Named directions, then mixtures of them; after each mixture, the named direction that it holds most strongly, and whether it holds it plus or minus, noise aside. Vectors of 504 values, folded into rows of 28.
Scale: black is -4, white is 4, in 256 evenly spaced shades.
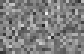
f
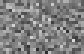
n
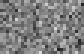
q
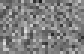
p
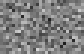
n, minus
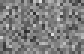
p, minus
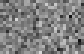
q, plus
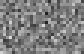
f, minus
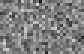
p, plus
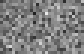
f, plus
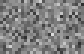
q, plus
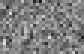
p, plus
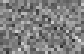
n, minus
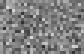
n, plus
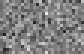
f, plus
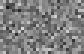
n, minus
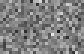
p, minus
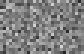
n, plus
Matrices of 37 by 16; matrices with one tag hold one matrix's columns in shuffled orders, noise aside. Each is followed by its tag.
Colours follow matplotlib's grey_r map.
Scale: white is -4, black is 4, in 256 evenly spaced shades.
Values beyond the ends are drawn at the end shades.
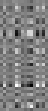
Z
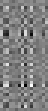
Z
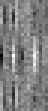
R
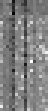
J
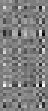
Z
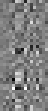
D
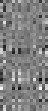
D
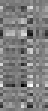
Z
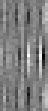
R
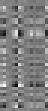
Z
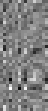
D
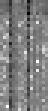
J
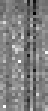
J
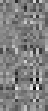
D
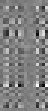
Z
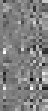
D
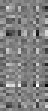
Z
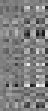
Z
